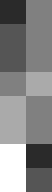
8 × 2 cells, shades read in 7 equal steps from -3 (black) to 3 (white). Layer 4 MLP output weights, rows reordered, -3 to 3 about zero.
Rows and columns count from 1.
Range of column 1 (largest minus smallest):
5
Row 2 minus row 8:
-4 1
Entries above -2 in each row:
1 2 2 2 2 2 1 2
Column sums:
4 -2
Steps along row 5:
down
